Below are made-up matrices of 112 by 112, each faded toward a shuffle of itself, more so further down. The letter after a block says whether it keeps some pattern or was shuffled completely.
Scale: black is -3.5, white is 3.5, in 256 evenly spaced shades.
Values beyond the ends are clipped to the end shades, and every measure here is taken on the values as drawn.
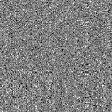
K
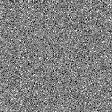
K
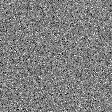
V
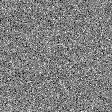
V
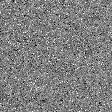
V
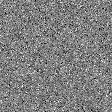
V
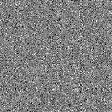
K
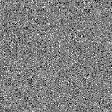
K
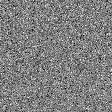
V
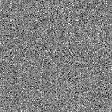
K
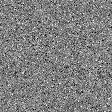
V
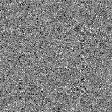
K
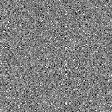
K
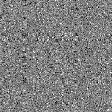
K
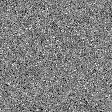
V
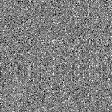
K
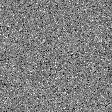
V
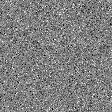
V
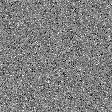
V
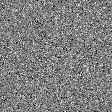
V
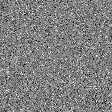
V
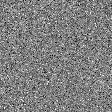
V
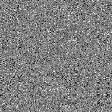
K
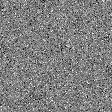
V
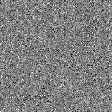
K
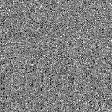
K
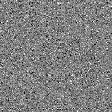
K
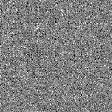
K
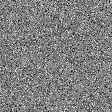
V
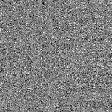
K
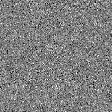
K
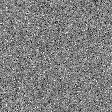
V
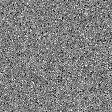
V
